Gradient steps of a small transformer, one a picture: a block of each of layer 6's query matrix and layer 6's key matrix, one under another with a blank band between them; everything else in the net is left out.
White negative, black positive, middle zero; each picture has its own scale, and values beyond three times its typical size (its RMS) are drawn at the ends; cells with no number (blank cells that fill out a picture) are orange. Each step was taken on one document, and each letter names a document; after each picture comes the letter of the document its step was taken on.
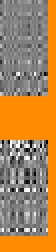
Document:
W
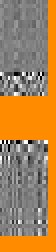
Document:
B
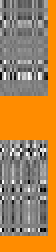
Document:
W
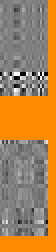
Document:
B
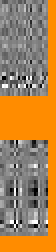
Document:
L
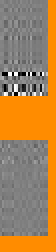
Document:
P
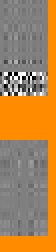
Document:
P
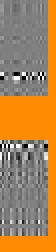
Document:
B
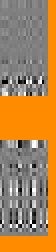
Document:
L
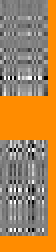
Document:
W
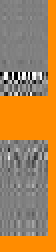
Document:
P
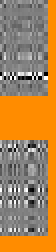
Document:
W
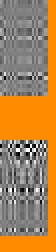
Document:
W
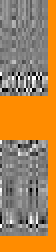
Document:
L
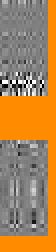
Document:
L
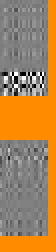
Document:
P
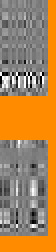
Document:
L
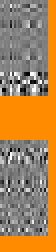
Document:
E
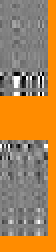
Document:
B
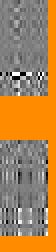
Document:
B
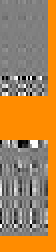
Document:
L
